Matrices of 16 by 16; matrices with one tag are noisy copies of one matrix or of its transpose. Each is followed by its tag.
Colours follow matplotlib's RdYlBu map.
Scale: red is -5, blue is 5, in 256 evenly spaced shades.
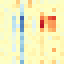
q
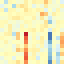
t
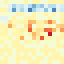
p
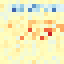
p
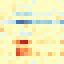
q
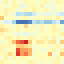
q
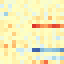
t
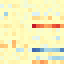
t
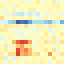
q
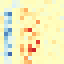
p
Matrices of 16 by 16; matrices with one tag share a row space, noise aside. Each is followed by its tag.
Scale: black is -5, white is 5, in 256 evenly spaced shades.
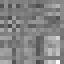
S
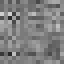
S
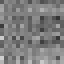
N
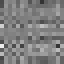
N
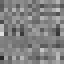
N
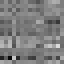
S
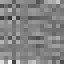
S
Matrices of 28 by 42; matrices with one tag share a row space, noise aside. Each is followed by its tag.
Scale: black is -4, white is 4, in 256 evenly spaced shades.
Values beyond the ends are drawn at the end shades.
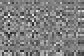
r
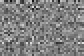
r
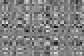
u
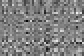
u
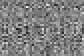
u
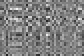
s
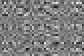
u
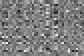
u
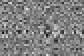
u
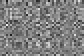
s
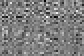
u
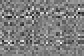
r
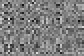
r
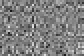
r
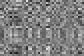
s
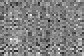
s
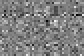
u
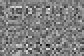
s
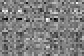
u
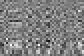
s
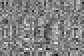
u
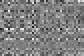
r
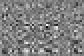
u
